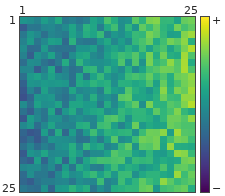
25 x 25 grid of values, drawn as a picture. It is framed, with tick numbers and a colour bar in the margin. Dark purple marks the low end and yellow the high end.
Odd rows or columns: none. Slope: up to the right. Average level on the scale: 60%. Grain: fine. Stripes: none.
